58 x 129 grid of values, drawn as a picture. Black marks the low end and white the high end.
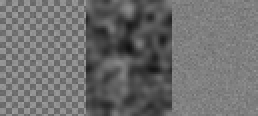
It is made of 1 by 3 panels. Panel 1,1: middling, checkered. Panel 1,2: low, blotchy. Panel 1,3: middling, fine-grained, faint in contrast.
